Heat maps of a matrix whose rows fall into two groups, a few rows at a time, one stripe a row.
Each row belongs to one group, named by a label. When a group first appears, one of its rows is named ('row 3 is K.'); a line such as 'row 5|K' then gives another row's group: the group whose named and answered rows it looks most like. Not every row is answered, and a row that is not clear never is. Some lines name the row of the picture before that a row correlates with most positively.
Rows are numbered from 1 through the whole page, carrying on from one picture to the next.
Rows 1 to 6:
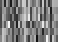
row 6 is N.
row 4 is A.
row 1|A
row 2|N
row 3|N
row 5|N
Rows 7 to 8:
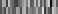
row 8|A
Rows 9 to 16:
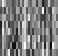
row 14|N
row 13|A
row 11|N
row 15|N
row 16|A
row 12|A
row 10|A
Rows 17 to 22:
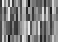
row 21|N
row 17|A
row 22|A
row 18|A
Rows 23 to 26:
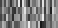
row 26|N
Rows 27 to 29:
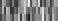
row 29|A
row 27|N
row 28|A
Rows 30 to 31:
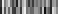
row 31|A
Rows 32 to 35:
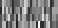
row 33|A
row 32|N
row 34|A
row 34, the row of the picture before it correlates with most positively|30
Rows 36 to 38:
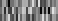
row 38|A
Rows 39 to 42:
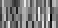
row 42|A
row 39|N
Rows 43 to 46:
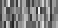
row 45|N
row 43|A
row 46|A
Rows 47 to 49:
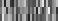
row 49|A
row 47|A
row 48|N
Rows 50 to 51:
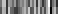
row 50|N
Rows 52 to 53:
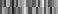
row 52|A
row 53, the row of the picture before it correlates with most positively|51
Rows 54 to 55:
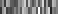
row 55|N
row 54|A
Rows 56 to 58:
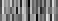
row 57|A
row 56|A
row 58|N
